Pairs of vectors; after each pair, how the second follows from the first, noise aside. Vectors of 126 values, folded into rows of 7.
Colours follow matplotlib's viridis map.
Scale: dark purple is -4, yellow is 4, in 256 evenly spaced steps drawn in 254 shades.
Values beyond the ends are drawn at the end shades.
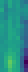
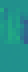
partly zeroed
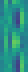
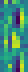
scaled up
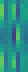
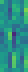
reversed
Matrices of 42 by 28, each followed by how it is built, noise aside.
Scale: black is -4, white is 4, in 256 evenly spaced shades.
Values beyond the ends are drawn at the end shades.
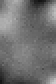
smooth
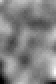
smooth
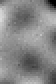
smooth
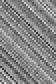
Toeplitz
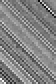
Toeplitz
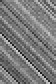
Toeplitz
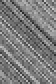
Toeplitz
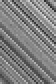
Toeplitz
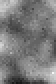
smooth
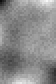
smooth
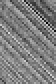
Toeplitz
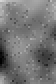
smooth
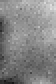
smooth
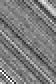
Toeplitz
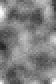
smooth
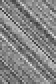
Toeplitz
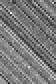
Toeplitz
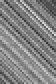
Toeplitz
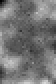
smooth
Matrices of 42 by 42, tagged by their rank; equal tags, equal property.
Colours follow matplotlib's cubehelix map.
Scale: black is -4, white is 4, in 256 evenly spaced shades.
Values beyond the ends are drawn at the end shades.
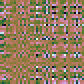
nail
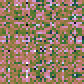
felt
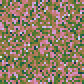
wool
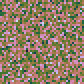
wool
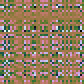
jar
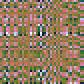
jar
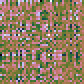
felt
